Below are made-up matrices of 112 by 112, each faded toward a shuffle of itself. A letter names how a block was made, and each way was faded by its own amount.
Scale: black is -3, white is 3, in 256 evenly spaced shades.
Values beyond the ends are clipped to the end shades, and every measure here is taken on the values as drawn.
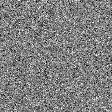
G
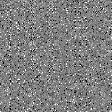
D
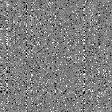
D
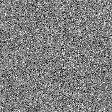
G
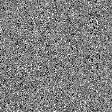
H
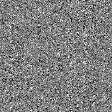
H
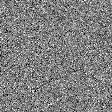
G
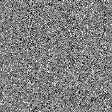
H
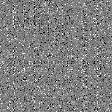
D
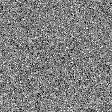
G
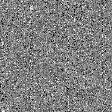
H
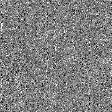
H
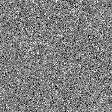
G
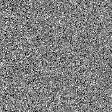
H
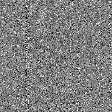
H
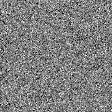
G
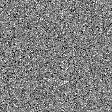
G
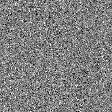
G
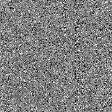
H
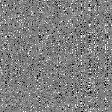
D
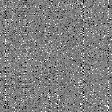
D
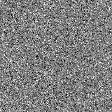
G
